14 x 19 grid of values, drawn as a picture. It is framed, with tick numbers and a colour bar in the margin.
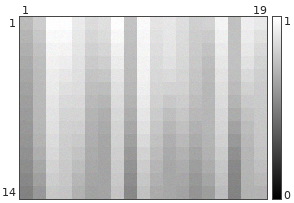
The field climbs toward the top. On average the colour sits 80% of the way up the scale. Streaks run downward.
